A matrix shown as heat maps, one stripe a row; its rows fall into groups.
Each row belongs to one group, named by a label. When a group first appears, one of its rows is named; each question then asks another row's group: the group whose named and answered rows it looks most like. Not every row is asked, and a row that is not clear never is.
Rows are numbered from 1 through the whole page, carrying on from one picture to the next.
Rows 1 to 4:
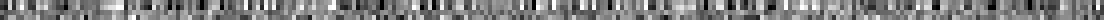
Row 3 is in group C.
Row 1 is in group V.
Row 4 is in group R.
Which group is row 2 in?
V
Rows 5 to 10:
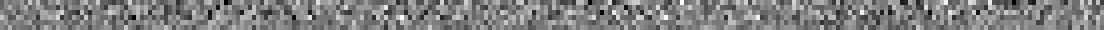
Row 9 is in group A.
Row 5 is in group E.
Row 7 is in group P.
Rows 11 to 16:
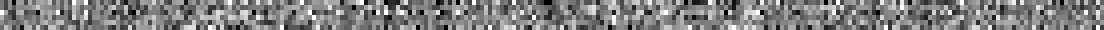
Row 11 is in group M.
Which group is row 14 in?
M
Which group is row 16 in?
A
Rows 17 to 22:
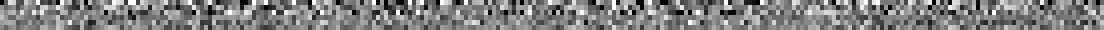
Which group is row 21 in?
E
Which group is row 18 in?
P
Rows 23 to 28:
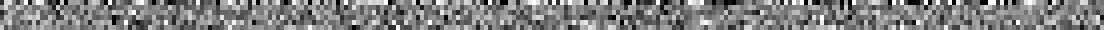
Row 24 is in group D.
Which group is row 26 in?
A
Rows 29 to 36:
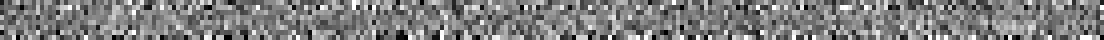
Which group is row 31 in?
R
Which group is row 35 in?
R
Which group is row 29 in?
A
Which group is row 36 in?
E
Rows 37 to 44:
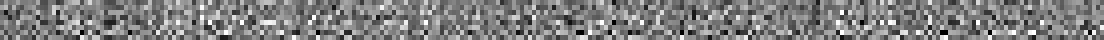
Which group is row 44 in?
E
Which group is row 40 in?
M
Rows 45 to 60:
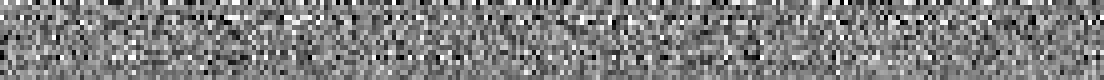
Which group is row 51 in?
C
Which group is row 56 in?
R
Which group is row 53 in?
R
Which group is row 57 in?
C
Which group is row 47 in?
P
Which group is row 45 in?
D
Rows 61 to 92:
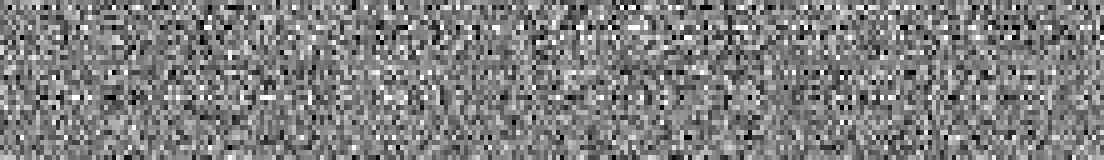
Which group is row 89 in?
P
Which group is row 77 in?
P
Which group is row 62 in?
C
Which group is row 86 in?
R
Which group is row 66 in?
E
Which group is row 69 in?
V
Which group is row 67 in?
M
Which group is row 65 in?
V
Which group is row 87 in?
E
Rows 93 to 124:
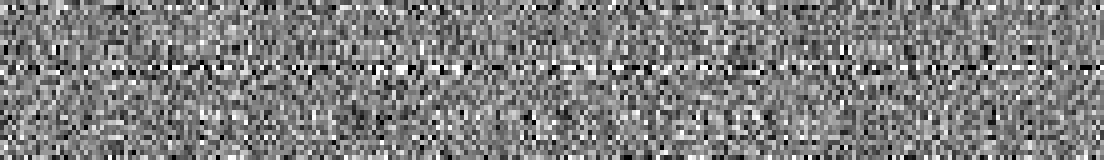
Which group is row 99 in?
M
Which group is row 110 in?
P
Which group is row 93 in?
P
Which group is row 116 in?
M
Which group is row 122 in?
D
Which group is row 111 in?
D
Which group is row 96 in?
A
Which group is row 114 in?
A
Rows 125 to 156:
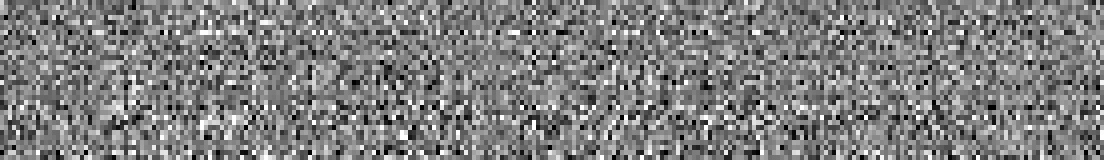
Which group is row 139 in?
M
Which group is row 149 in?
M
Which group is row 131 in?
M
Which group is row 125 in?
M
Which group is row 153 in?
R
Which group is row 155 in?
R
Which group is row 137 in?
V
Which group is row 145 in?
R
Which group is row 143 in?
R
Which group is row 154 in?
M
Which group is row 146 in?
V
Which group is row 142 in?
C
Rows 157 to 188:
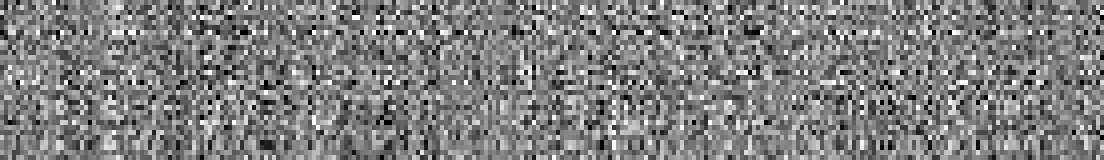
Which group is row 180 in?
V
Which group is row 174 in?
P
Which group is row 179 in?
P
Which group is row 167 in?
V
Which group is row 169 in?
P
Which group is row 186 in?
P
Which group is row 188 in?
V
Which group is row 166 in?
C
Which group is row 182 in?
E
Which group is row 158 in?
V
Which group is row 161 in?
V
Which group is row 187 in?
A
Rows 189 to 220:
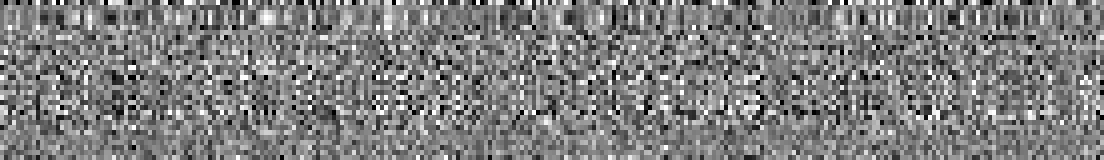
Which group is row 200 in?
V
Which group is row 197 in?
V
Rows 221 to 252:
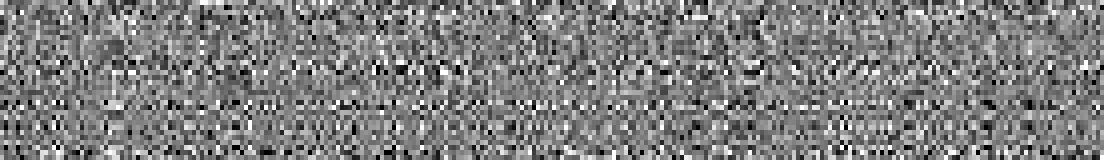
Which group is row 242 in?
V
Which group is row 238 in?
R
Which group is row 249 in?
D
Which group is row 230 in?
D
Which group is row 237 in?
A
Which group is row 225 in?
R
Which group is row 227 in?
R
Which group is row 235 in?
R
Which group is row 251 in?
P
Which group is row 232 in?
C
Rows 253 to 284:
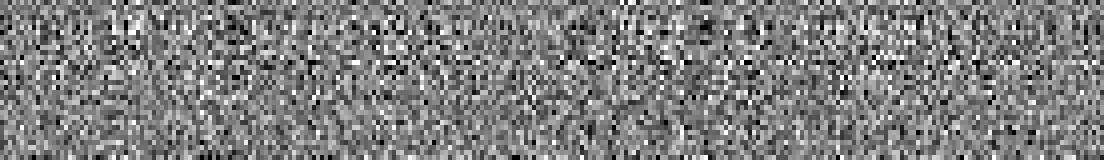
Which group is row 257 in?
C
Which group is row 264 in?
A
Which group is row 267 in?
R
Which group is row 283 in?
C
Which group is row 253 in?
C
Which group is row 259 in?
R
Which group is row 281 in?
V
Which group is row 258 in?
C
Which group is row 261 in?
C
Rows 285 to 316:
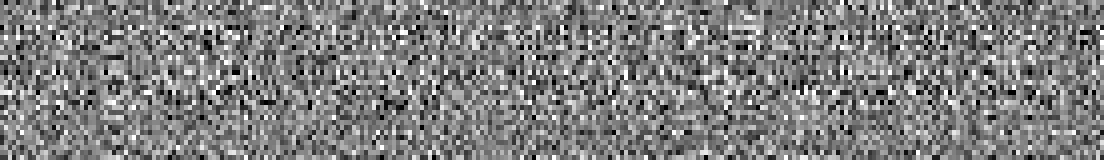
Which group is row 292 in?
D
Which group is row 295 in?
P
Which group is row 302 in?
C
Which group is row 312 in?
R
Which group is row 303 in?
E
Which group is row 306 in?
R
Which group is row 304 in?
V
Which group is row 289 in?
M
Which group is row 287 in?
C
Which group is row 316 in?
V
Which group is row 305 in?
P
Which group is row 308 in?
V
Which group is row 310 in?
D
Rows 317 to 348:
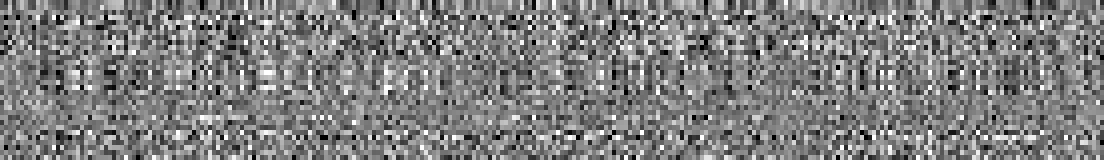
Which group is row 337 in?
A
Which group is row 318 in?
V
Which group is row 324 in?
C
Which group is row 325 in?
V
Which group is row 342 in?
P
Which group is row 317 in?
V
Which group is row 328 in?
E
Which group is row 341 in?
A
